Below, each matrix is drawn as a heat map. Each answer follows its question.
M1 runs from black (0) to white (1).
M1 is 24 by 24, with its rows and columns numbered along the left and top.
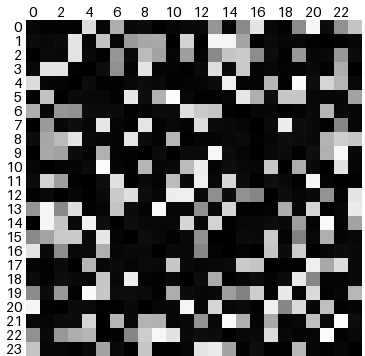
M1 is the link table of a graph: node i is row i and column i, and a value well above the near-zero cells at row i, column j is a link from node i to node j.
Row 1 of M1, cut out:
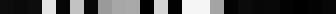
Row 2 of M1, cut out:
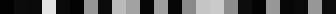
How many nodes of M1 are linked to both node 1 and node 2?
7
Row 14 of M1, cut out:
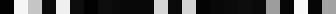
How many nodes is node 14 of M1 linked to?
8
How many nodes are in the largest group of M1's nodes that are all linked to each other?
4
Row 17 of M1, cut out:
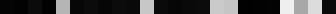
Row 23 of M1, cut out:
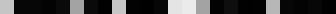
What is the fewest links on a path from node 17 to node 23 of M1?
3
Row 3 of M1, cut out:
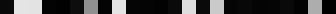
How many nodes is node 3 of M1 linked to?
7
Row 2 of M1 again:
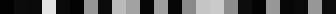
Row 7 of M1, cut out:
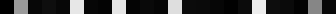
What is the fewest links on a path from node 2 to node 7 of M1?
2
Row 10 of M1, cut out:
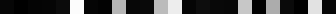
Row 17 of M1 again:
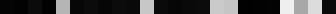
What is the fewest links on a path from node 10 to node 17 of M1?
1
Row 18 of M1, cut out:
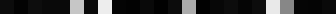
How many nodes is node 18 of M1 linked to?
5
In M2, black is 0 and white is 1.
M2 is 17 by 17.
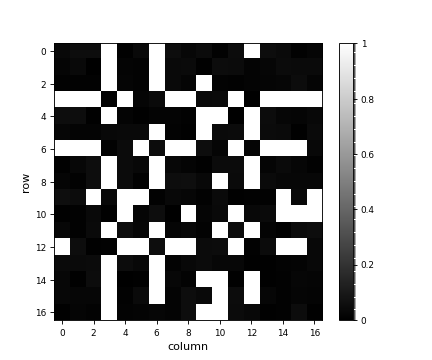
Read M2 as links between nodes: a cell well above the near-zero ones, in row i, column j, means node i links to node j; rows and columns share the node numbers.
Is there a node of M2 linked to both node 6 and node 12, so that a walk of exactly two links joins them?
yes
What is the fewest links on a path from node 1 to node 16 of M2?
2
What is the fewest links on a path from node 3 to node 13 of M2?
1
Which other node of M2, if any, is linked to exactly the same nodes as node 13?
node 1
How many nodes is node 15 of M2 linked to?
4
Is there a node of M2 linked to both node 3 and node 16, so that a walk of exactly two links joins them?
no
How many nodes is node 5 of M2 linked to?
3
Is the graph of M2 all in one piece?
yes
